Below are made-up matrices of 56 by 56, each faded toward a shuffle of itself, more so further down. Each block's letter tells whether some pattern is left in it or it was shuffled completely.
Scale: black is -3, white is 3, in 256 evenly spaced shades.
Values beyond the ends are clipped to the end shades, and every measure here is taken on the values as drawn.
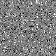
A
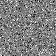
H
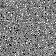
H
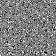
A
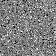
H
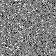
H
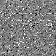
A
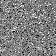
H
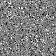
A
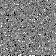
A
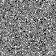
A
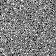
H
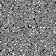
A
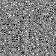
A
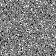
H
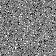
H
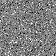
H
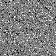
A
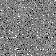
A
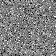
H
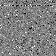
A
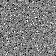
H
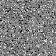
A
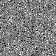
H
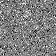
A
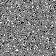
A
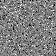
H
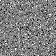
H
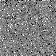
A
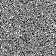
H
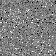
A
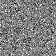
A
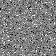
A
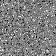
H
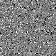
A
